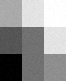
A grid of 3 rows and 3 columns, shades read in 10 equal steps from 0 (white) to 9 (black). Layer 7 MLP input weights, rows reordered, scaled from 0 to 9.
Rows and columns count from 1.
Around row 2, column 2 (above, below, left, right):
1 5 6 1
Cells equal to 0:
1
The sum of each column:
18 11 5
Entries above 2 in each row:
1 2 3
